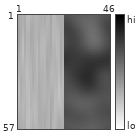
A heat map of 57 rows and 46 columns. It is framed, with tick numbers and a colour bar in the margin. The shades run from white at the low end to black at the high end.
It is made of 1 by 2 panels. Panel 1,1: low, streaked downward, faint in contrast. Panel 1,2: high, smooth.
